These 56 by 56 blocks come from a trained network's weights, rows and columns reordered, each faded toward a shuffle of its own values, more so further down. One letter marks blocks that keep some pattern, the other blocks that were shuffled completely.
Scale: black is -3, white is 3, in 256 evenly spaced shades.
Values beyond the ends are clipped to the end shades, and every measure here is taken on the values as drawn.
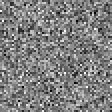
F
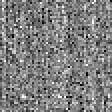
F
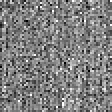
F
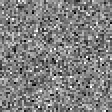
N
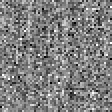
F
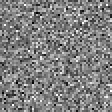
N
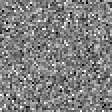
N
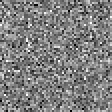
F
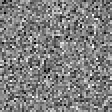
F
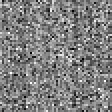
F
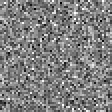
N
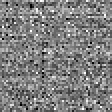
F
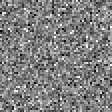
N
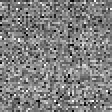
F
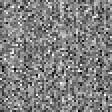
F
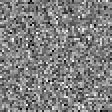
F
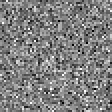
N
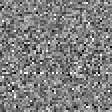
F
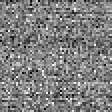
F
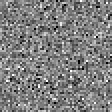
N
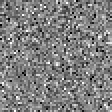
N
